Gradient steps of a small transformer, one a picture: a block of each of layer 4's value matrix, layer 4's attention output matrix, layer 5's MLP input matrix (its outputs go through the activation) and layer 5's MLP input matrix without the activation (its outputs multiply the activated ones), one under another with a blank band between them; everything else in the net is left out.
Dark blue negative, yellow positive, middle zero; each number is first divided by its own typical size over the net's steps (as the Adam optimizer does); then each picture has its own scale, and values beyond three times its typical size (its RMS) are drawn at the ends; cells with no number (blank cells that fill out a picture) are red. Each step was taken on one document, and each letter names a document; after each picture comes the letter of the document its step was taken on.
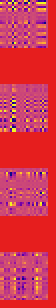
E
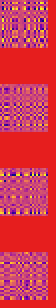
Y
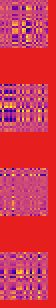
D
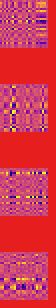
E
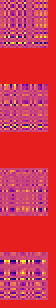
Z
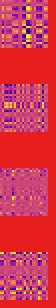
D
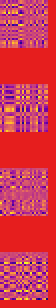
Y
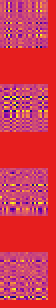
Z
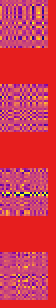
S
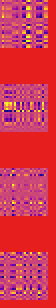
D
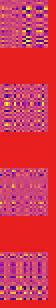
D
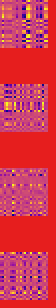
D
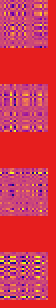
Z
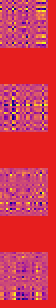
E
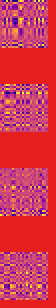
Y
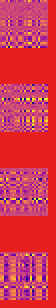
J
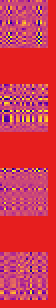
J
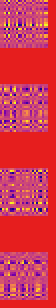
Z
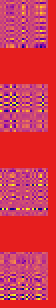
Z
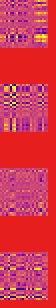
Z
